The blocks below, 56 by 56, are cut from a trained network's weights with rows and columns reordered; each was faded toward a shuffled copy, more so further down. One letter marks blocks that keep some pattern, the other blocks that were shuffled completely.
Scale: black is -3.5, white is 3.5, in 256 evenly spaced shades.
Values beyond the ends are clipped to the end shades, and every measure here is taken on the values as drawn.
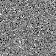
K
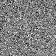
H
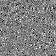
K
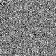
K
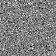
K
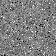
H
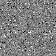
K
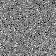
H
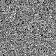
K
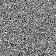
H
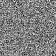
K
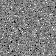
H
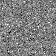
H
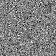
K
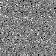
K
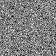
K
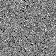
H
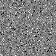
K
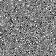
K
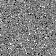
H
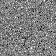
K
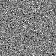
K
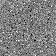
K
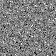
H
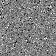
H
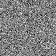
H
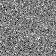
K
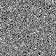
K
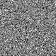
H
